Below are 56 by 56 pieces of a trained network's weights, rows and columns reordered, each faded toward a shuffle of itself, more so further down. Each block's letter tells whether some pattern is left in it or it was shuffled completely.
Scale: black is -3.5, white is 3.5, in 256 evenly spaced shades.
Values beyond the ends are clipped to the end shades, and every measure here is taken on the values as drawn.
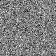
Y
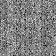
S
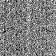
S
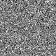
Y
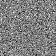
Y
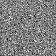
S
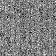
S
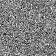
Y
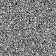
Y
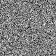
Y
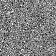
Y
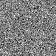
Y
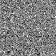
S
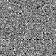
S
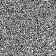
Y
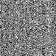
S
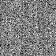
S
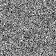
Y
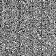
S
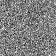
Y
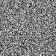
S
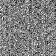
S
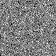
Y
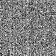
S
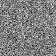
S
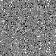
S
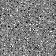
Y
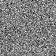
Y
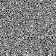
S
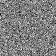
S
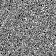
Y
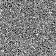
Y
